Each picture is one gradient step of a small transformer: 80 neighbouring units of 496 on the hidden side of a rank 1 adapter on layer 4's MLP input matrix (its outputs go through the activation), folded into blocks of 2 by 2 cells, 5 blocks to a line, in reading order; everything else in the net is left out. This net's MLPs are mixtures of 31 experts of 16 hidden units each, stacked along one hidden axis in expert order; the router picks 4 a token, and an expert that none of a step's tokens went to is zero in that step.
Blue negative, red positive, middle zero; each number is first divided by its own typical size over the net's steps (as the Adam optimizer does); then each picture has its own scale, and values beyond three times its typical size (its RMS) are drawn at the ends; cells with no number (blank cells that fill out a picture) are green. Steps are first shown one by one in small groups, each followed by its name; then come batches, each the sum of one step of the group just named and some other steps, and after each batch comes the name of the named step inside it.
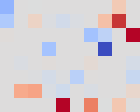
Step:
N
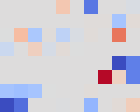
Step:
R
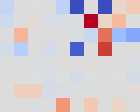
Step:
N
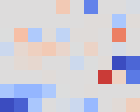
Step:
R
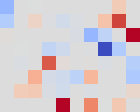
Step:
N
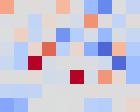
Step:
R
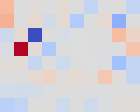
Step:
R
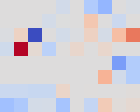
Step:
R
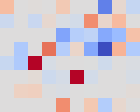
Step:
N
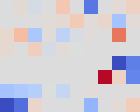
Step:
R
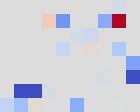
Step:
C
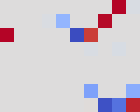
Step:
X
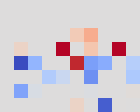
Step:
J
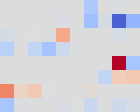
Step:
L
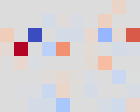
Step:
X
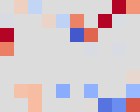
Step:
X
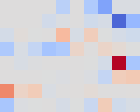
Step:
L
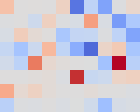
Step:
L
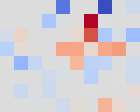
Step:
J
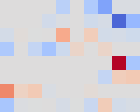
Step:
L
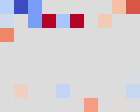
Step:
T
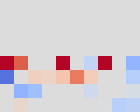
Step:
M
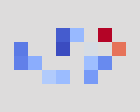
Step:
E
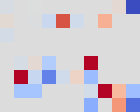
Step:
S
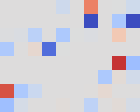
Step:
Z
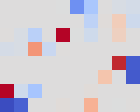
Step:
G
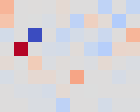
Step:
M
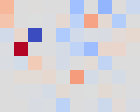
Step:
S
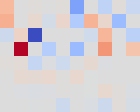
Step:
S
